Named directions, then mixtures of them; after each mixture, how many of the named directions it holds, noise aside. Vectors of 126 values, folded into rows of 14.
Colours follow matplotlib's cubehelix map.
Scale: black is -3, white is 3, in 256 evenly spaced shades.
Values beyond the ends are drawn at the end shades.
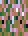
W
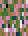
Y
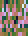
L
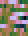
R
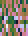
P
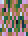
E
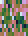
two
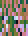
one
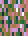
three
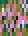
two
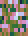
two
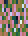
two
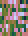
two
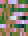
one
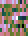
three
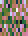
three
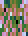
three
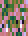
three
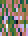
one
